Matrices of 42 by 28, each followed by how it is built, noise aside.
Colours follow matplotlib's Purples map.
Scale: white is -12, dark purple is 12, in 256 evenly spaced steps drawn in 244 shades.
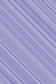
Toeplitz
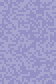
noise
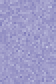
noise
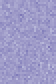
noise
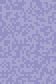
noise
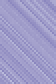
Toeplitz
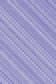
Toeplitz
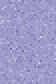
noise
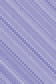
Toeplitz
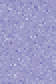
noise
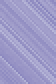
Toeplitz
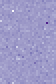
noise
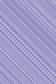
Toeplitz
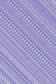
Toeplitz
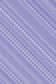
Toeplitz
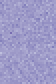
noise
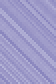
Toeplitz
